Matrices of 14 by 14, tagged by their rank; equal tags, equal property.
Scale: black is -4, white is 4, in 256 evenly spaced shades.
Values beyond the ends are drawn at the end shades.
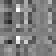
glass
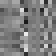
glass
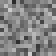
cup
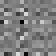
glass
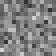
cup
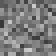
cup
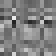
glass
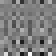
glass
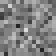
cup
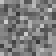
cup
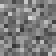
cup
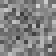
cup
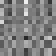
glass
